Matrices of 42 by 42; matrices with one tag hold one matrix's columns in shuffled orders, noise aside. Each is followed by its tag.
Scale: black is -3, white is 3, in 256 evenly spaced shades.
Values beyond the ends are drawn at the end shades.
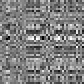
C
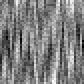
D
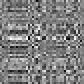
C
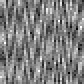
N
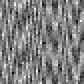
N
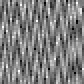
N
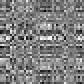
C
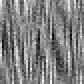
D
